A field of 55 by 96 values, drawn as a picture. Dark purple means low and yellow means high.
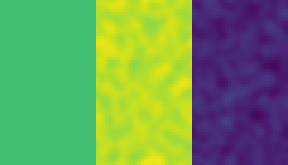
The table splits into one row of 3 panels. Panel 1,1: high, flat. Panel 1,2: very high, blotchy, faint in contrast. Panel 1,3: very low, blotchy, faint in contrast.
